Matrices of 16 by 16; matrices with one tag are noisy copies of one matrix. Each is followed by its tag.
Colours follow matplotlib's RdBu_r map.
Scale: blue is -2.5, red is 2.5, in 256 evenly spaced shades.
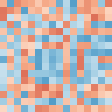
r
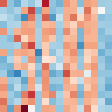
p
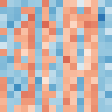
p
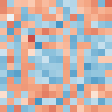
r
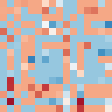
r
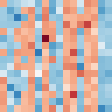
p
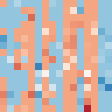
p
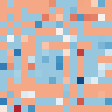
r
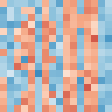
p
